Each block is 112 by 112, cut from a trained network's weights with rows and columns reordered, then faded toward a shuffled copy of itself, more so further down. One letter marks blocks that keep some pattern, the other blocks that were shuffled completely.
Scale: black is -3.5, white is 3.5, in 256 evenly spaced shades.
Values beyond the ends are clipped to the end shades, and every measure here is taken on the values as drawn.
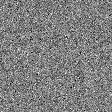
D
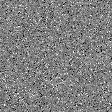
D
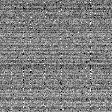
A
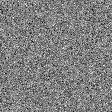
D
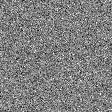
D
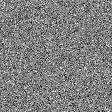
D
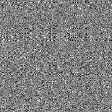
A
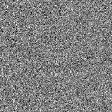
A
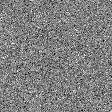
D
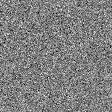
D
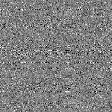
A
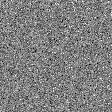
D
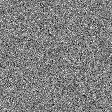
D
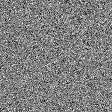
D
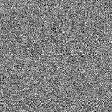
A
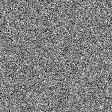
D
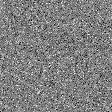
D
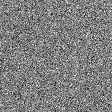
D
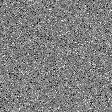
D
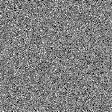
A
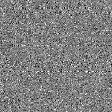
A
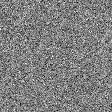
D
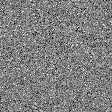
D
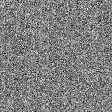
A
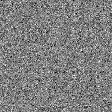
A
